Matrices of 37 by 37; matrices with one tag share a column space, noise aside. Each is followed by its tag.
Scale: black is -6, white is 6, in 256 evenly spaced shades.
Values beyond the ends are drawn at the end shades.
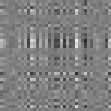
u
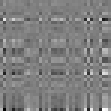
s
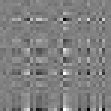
s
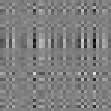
u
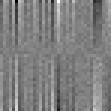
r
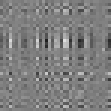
u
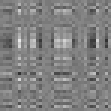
u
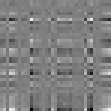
s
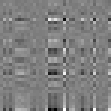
s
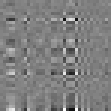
s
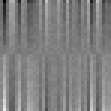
r
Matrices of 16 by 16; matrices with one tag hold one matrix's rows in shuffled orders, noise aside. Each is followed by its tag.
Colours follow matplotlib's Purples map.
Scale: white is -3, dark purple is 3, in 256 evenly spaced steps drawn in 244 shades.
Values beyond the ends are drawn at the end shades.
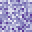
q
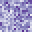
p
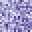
p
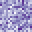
q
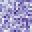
p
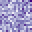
q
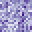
q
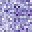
p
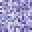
q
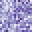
p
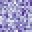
q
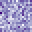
q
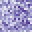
p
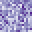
q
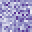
p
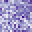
p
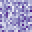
q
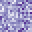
q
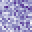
p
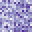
p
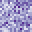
p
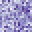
p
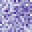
p
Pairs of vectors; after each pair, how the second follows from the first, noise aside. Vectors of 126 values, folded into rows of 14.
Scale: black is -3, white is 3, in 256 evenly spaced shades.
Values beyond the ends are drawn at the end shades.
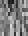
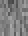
shrunk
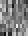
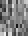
negated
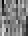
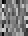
sign-scrambled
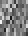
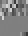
partly zeroed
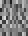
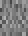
shrunk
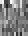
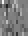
partly zeroed
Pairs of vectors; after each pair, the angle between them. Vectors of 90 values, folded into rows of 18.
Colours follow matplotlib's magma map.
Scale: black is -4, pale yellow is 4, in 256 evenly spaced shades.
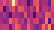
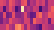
partly aligned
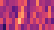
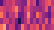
nearly opposite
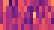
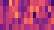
nearly opposite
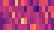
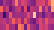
orthogonal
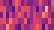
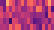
partly opposed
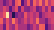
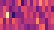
nearly parallel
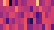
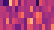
nearly opposite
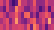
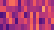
partly opposed
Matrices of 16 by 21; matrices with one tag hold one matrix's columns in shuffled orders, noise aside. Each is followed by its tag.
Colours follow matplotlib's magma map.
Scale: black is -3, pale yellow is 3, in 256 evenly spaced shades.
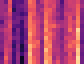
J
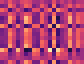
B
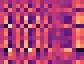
B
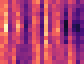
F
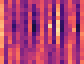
F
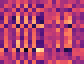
B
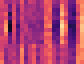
F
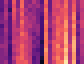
J
